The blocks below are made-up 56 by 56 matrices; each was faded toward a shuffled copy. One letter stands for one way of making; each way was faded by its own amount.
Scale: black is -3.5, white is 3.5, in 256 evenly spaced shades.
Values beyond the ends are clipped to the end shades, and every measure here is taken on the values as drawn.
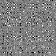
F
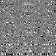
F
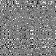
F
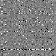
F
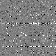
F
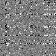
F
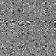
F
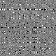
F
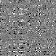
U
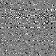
F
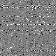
F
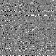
F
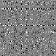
F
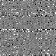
F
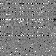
F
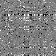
F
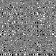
F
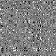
U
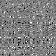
U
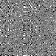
U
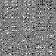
U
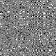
U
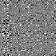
F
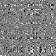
F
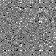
U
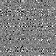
F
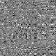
U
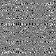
F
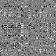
U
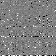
F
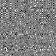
U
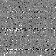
F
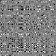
F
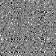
U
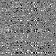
U
